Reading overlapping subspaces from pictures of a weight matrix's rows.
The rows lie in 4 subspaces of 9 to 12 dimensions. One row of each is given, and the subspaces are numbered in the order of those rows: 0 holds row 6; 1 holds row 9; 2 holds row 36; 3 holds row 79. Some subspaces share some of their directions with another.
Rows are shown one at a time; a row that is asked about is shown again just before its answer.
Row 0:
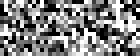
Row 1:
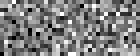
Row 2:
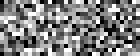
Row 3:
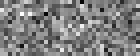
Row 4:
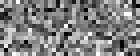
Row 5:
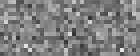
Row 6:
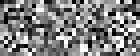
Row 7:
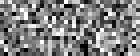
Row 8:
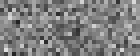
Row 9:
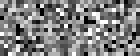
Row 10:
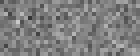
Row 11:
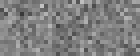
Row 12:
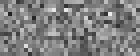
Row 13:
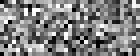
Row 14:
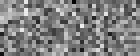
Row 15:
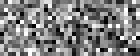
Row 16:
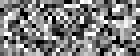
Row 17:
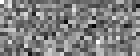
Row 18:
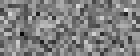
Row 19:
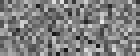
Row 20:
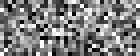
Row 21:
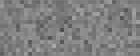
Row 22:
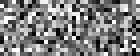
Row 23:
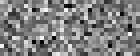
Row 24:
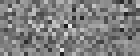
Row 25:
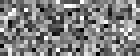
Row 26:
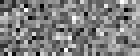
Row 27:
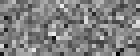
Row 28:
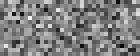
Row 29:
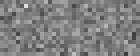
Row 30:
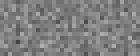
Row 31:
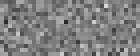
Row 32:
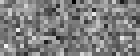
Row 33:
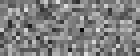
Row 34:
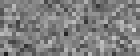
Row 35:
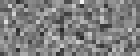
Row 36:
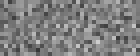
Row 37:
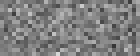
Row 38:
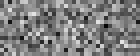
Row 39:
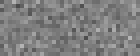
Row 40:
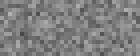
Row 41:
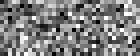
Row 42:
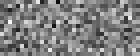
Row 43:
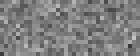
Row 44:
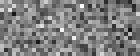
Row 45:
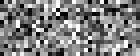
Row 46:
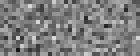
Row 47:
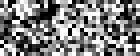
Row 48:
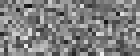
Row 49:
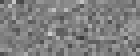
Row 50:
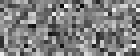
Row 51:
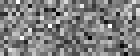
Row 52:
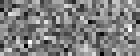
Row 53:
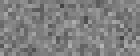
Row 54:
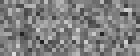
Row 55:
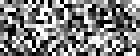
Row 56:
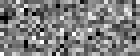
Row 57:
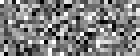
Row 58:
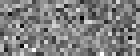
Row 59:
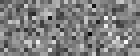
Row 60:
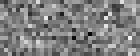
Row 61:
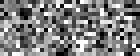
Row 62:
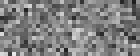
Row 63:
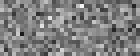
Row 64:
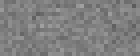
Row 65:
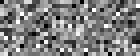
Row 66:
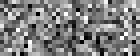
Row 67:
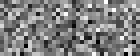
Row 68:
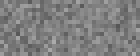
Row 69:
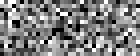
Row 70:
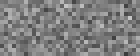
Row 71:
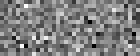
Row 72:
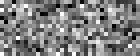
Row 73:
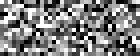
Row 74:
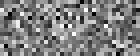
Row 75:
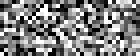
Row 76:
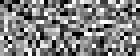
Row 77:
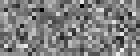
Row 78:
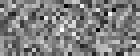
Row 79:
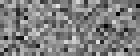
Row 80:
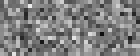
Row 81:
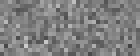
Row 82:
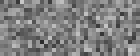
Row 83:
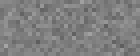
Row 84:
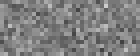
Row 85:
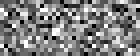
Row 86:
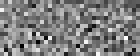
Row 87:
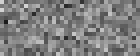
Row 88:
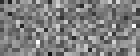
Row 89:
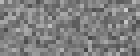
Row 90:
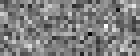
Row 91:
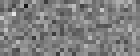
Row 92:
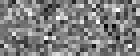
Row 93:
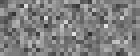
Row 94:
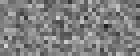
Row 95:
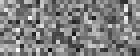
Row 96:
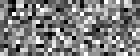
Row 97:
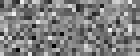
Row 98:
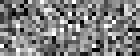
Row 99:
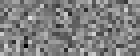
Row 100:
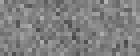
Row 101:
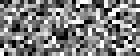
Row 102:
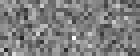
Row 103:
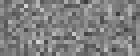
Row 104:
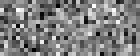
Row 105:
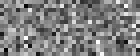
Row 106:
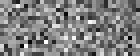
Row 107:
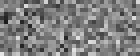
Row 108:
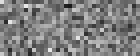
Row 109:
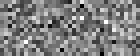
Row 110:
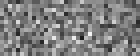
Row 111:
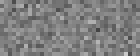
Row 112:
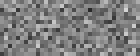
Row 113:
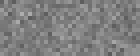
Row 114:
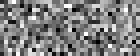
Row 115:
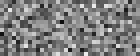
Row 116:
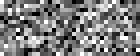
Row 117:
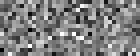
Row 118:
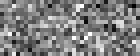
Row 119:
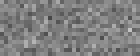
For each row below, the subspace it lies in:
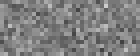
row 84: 0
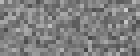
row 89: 0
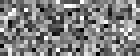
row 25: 3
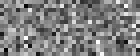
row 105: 2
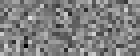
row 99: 3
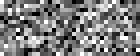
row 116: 3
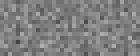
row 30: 1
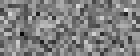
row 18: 1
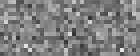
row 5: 0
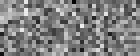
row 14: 2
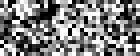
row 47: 3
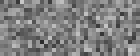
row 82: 1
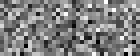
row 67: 1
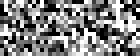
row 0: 0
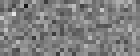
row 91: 1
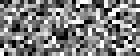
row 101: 0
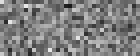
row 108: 2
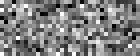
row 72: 1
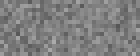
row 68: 0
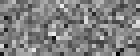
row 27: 0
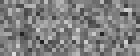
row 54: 1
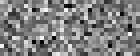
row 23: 2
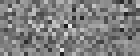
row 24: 2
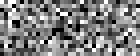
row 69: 2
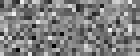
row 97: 1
